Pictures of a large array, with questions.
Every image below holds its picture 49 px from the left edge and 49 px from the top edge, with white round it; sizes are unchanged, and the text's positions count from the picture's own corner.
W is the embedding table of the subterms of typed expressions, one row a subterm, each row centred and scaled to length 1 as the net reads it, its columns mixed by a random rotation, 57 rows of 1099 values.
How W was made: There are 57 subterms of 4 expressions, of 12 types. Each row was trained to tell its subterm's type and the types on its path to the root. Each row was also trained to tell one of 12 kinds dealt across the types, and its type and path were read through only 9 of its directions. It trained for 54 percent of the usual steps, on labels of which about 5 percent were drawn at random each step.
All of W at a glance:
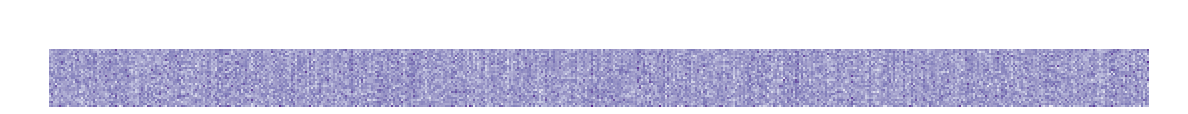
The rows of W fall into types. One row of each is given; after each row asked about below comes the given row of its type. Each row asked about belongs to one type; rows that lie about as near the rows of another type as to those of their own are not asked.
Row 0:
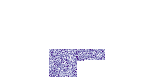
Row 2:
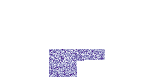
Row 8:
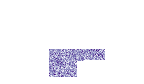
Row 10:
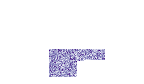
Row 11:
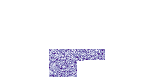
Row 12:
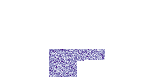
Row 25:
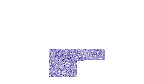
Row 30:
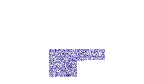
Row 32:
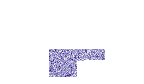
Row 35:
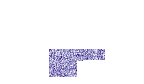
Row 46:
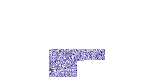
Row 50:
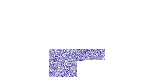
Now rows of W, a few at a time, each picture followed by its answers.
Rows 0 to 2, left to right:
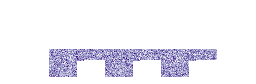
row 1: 46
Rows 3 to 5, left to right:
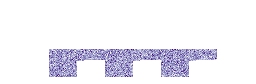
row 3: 32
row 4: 10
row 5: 12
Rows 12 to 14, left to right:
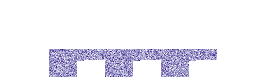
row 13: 46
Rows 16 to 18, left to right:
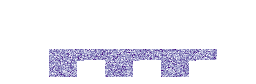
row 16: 32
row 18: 12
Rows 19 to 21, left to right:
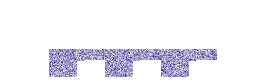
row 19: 10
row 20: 32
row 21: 46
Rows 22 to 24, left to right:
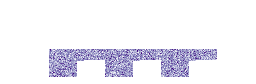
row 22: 35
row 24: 12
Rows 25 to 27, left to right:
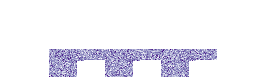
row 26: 25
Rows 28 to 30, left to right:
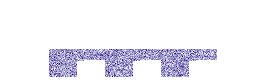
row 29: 10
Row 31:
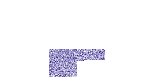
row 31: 46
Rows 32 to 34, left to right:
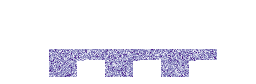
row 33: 30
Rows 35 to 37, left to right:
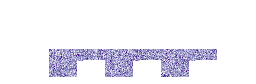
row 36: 50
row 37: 35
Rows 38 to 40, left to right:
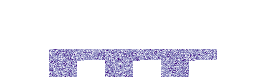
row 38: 10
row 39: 2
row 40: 35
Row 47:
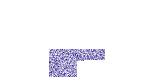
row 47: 2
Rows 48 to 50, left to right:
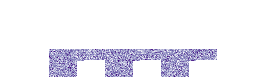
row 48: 46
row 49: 25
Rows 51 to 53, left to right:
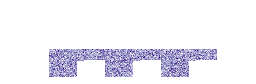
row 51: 35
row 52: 25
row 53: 35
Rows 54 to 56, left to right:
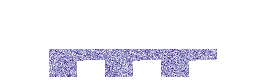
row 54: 32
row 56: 12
